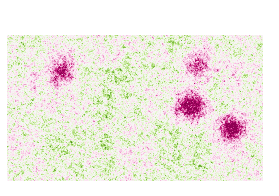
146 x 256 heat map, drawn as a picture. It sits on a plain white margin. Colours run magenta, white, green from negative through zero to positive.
On average the colour sits 50% of the way up the scale. The ninth with the lowest average is the middle right. No regular stripes run through it. Four dips sink into the field. No row or column stands out.
